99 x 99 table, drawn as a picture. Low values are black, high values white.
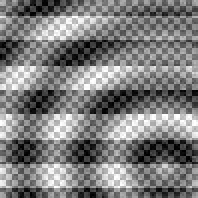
On average the colour sits 50% of the way up the scale. Horizontal stripes repeat 4 times down the table. No overall slope runs across the table. Rings spread out from the bottom right.
